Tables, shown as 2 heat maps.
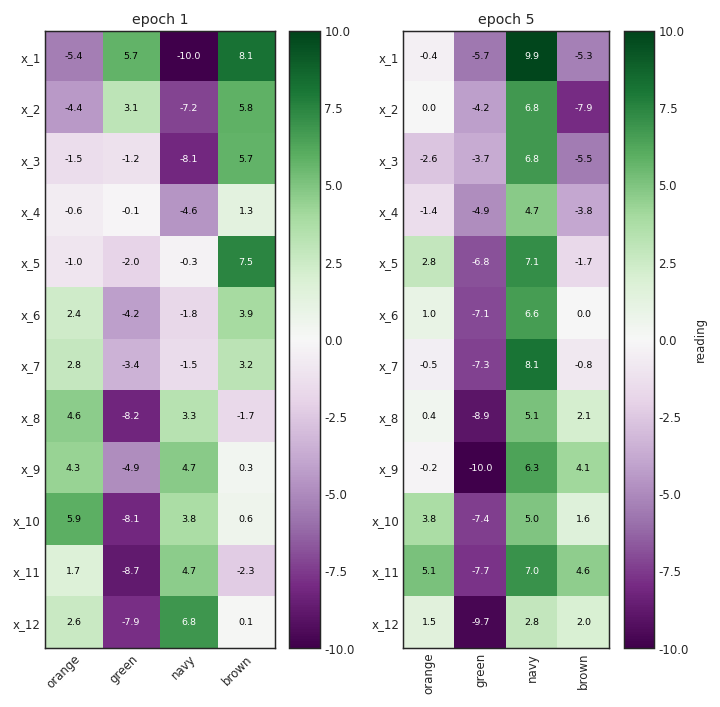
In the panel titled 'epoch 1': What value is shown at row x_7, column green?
-3.4
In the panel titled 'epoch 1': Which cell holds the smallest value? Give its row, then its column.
x_1, navy
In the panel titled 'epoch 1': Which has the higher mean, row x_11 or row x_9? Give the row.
x_9
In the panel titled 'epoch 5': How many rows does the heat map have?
12
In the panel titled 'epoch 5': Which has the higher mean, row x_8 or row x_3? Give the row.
x_8
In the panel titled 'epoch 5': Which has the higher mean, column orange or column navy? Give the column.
navy
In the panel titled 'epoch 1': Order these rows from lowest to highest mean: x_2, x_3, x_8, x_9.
x_3, x_2, x_8, x_9
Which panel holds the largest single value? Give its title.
epoch 5
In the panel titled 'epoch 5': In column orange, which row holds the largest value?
x_11
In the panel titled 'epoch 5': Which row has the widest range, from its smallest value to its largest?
x_9
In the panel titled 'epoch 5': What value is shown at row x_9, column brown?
4.1
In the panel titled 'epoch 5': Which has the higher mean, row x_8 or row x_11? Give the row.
x_11
